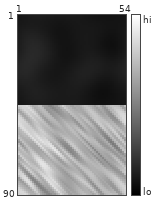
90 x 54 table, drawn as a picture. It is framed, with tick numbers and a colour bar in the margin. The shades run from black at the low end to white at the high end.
The table splits into 2 rows of 1 panel. Panel 1,1: very low, smooth, faint in contrast. Panel 2,1: high, slanting down to the right.
